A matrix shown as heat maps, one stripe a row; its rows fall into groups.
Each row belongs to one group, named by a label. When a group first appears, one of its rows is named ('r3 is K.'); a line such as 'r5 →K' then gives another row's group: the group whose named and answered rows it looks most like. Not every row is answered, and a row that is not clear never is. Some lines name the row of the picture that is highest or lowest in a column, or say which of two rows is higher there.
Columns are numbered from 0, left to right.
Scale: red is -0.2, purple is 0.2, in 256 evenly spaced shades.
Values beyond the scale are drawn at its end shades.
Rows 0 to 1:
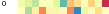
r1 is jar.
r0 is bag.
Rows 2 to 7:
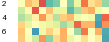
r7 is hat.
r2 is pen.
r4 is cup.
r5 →bag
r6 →hat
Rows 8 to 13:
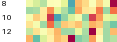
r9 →bag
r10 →pen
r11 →hat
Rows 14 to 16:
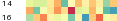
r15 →hat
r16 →pen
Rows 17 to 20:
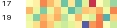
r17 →pen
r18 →bag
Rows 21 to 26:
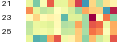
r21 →jar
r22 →bag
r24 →bag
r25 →bag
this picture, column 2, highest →26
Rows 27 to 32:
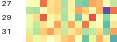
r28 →cup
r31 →cup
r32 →hat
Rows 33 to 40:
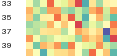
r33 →jar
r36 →jar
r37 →cup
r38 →bag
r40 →hat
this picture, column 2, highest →40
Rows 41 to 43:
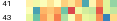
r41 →hat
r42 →cup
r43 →cup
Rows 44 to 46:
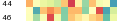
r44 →hat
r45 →cup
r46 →cup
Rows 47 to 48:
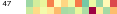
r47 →jar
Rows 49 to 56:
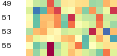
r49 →jar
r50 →jar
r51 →cup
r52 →cup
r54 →hat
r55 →jar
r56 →jar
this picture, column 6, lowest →51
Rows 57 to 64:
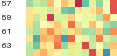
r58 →bag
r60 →hat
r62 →cup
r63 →cup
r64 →pen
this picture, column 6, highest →58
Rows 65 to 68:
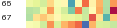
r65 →bag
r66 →bag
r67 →pen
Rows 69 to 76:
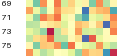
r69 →cup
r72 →cup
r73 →jar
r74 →pen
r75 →cup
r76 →bag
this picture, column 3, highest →76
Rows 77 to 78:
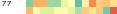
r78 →bag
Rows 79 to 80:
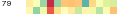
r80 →jar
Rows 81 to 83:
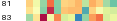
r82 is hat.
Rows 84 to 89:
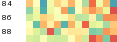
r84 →hat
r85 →bag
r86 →jar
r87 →cup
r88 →jar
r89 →bag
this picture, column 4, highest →88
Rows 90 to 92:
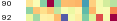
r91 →pen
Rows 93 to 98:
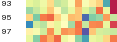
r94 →bag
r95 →jar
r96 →bag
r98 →jar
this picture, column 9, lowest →96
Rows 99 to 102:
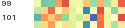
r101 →pen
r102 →pen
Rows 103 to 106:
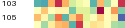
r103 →jar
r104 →pen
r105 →hat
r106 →cup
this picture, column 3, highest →104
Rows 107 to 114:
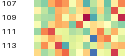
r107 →jar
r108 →jar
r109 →jar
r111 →pen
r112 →pen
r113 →pen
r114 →jar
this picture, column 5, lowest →109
